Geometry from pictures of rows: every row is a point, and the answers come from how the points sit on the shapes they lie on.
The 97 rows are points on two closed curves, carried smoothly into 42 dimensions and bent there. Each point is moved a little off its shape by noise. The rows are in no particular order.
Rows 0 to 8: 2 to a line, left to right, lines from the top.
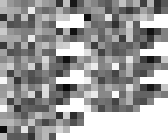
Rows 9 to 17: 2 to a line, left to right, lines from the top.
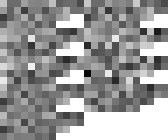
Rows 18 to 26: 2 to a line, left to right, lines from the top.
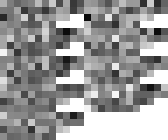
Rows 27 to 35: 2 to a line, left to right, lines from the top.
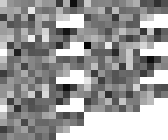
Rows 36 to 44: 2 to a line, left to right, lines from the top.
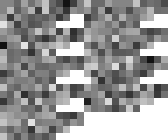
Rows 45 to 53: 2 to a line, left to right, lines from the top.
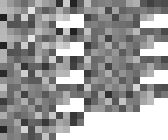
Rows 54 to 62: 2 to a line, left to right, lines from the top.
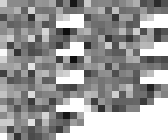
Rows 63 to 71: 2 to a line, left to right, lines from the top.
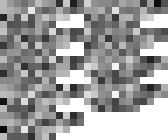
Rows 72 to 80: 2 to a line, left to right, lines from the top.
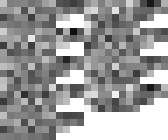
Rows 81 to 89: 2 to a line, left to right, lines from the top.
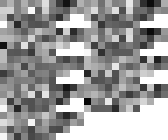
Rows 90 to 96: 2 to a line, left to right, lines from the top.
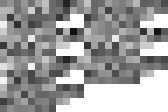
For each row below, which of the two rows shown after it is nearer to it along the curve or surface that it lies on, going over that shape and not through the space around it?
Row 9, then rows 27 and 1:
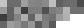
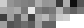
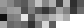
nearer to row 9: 1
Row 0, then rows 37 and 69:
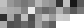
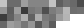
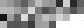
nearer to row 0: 69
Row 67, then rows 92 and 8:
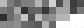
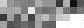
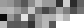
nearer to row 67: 8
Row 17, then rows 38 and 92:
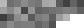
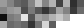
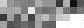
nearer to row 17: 92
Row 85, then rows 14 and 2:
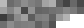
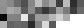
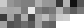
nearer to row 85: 2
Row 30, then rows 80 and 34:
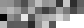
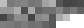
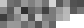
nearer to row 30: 34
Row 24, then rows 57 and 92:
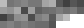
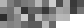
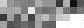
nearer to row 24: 92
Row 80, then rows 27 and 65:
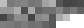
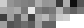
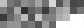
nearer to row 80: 27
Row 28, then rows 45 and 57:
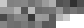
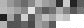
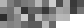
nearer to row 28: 45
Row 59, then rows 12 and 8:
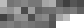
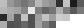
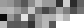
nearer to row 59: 12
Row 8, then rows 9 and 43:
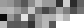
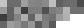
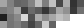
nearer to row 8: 43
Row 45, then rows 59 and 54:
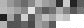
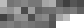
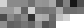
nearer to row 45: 54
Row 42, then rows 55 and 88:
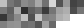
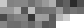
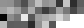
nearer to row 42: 88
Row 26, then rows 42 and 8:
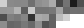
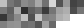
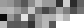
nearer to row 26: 8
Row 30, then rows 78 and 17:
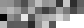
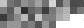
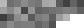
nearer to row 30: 78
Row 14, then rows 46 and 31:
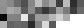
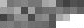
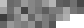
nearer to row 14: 31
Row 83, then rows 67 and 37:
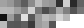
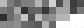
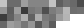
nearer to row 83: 67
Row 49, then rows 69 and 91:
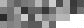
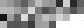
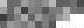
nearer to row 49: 91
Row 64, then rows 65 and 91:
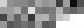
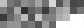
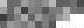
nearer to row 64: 91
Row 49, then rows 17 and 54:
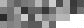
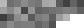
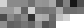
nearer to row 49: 17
